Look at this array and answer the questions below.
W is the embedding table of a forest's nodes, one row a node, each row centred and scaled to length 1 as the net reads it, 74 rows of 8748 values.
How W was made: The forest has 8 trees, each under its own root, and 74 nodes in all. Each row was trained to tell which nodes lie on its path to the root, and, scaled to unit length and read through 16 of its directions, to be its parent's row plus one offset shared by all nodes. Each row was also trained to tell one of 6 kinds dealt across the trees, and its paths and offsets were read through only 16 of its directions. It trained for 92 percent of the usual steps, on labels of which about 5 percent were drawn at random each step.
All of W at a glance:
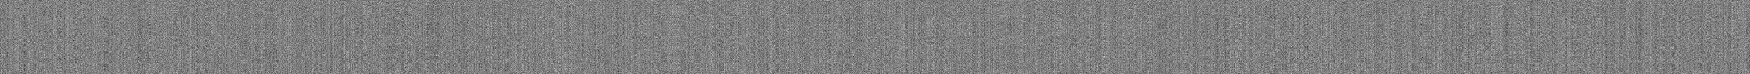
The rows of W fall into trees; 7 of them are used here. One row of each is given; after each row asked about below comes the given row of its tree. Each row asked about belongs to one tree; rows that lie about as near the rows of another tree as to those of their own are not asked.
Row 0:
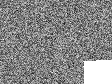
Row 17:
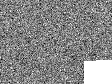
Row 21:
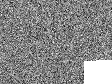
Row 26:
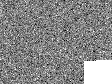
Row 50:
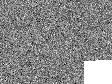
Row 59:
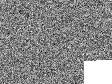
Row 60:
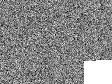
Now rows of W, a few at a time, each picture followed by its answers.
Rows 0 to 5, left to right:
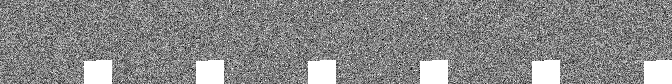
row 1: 21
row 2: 50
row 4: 60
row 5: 21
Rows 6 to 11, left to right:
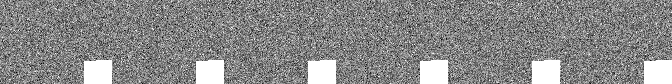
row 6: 59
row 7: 59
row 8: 17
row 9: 50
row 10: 26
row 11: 59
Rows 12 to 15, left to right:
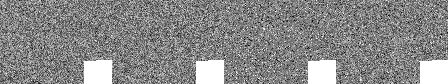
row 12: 59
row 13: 21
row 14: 59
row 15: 0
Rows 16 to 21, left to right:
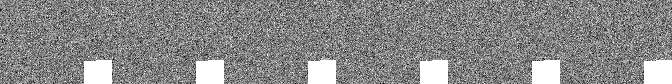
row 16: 59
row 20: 50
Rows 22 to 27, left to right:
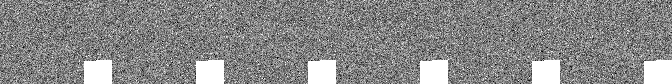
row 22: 26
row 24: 50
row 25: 50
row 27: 50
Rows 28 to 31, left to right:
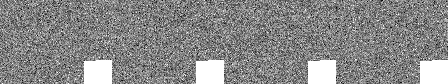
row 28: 50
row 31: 59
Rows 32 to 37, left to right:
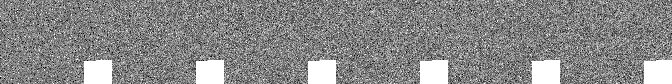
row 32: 50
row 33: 50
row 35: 17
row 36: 59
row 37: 21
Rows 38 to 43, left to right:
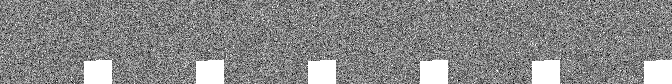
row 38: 59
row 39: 0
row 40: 26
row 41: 26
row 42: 59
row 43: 17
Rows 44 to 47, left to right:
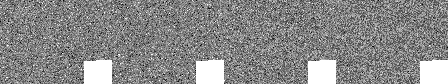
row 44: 26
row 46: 50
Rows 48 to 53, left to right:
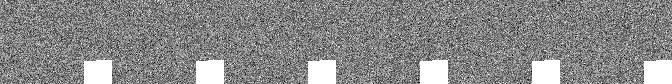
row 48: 21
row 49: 50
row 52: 26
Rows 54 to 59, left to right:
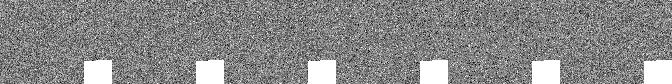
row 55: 60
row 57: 26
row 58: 50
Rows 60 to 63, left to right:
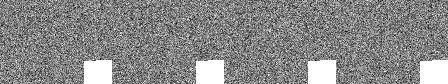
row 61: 0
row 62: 60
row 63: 59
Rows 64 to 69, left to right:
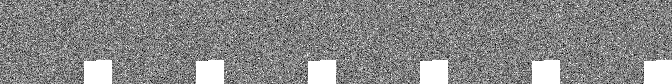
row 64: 26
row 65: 26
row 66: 26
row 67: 59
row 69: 26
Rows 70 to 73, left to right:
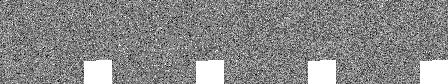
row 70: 26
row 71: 17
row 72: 60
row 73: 0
